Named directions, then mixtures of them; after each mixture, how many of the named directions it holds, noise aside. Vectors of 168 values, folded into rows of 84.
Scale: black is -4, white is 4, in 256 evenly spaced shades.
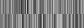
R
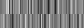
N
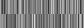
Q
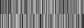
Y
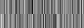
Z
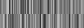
two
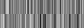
three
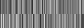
two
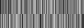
one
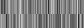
one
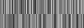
two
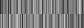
one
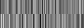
three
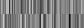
two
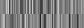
two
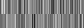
one
